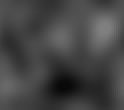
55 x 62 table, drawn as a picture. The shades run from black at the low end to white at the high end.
Ninth with the lowest average: bottom middle. Ninth with the highest average: top right. Odd rows or columns: none. Stripes: none. Grain: smooth.
